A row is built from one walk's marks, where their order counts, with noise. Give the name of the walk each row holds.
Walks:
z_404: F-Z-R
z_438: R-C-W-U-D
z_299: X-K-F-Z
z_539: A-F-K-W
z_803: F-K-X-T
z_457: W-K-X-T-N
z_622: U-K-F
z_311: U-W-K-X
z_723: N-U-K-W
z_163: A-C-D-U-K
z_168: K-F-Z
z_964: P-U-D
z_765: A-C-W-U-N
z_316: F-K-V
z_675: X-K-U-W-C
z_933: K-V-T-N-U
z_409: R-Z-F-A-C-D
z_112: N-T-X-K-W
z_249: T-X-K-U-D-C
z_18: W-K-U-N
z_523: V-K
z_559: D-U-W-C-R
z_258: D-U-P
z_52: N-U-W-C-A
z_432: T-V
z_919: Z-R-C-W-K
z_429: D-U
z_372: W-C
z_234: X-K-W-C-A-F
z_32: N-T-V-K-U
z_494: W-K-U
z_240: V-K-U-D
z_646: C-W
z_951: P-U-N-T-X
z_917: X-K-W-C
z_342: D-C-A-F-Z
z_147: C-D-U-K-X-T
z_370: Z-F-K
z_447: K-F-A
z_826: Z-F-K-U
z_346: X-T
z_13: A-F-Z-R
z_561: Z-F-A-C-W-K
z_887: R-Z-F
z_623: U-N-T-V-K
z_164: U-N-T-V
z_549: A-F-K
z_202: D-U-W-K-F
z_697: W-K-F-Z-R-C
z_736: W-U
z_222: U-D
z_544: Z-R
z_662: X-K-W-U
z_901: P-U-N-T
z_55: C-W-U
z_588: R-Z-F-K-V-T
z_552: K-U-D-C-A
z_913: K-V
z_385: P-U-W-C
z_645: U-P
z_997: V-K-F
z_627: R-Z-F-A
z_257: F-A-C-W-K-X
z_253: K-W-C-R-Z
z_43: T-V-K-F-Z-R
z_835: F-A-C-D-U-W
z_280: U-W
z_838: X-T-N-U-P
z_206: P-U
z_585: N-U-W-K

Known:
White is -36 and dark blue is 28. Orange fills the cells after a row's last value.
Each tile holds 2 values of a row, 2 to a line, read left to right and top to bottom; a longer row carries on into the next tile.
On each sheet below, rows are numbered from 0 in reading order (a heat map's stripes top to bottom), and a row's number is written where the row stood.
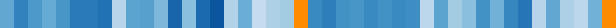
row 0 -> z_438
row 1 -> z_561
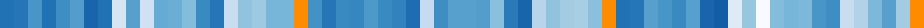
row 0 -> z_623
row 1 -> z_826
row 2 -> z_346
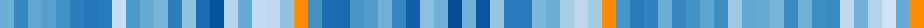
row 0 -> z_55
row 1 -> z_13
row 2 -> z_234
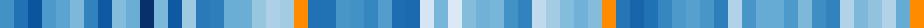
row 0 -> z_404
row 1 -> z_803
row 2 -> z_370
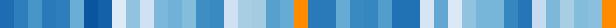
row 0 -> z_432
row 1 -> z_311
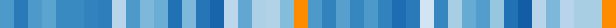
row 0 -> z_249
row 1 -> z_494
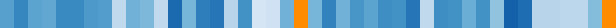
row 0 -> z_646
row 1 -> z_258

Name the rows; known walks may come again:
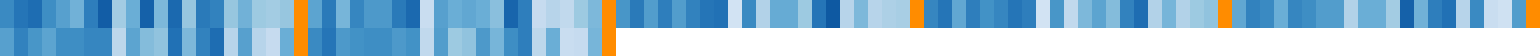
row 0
z_43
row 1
z_838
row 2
z_494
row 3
z_585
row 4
z_372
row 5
z_675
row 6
z_539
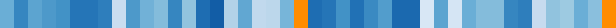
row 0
z_55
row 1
z_623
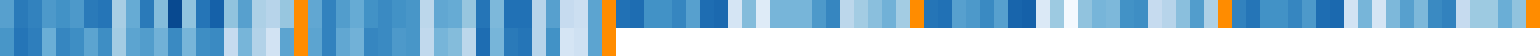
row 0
z_559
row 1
z_385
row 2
z_803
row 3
z_346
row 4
z_147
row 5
z_234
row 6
z_646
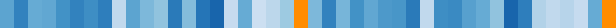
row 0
z_835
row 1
z_645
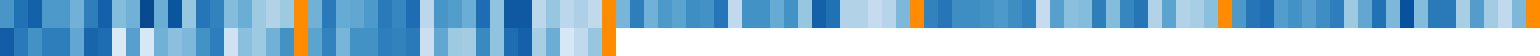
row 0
z_13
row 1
z_964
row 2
z_258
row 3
z_919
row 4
z_697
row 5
z_913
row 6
z_280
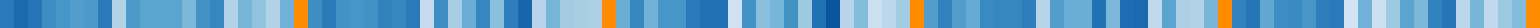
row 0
z_370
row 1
z_163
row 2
z_736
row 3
z_249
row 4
z_112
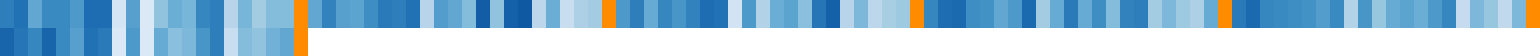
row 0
z_311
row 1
z_438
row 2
z_662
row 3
z_299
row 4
z_549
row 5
z_523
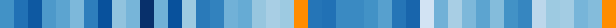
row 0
z_404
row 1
z_588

